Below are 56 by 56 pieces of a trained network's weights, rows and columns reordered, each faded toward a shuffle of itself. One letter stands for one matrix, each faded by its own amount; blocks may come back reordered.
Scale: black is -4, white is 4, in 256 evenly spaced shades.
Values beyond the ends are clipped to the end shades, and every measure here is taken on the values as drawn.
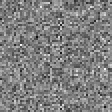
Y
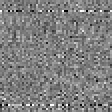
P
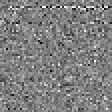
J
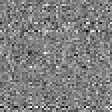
P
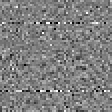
P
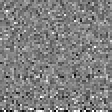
J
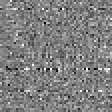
J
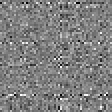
P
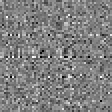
P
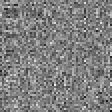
Y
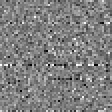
J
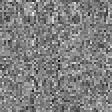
Y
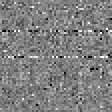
J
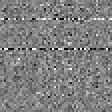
P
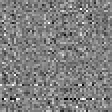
P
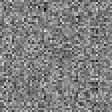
Y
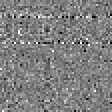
J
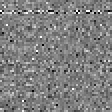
J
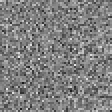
Y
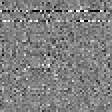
P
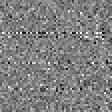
J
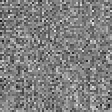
Y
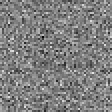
Y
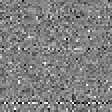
J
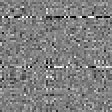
P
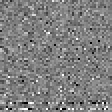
J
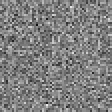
Y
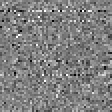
J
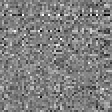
P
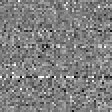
J
